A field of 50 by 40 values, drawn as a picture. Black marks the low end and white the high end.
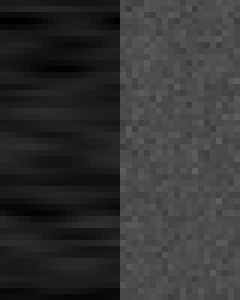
It is made of 1 by 2 panels. Panel 1,1: very low, streaked across, faint in contrast. Panel 1,2: low, fine-grained, faint in contrast.
